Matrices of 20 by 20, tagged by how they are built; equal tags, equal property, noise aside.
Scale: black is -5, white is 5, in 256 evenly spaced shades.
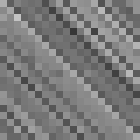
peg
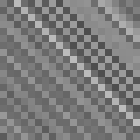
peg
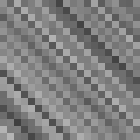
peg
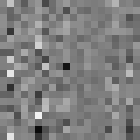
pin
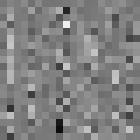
pin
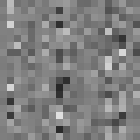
pin
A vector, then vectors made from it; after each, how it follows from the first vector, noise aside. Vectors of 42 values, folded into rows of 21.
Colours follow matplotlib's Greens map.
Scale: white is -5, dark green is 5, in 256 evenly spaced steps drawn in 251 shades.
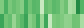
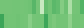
partly zeroed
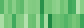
negated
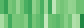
wrapped around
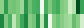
scaled up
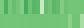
partly zeroed
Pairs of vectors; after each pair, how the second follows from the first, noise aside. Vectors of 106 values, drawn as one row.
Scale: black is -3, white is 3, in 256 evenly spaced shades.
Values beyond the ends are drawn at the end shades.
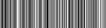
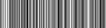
reversed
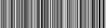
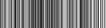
sign-scrambled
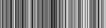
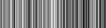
negated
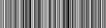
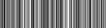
negated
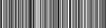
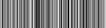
negated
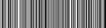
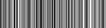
shuffled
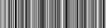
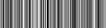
wrapped around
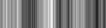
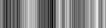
negated
